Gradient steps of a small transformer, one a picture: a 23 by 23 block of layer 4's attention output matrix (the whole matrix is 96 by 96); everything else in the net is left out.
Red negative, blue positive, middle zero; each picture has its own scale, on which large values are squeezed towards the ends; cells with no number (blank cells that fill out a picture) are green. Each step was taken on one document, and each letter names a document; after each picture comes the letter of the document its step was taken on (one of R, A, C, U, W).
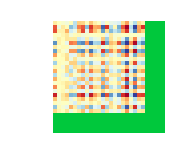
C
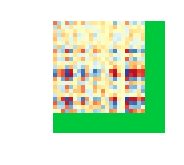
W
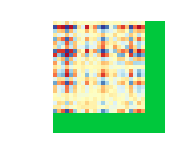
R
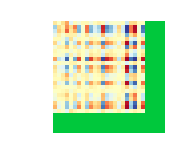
C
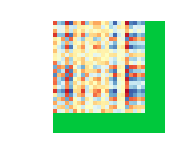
W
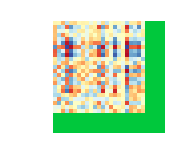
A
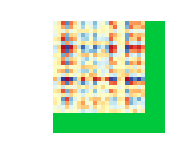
A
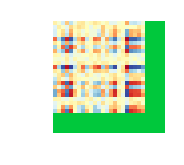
W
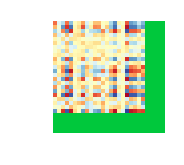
W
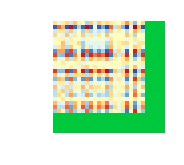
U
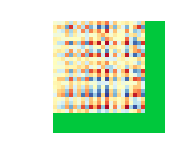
U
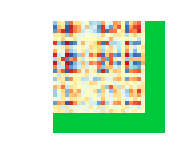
A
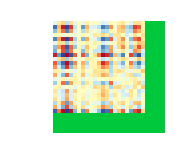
R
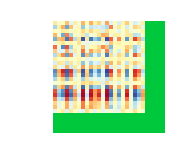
U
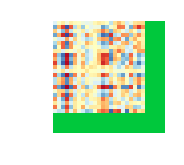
R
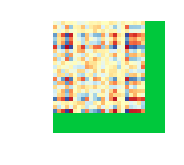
A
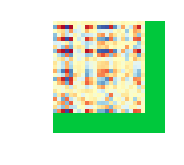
R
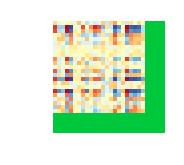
A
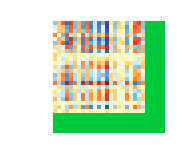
U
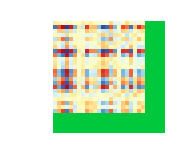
R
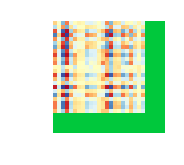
R
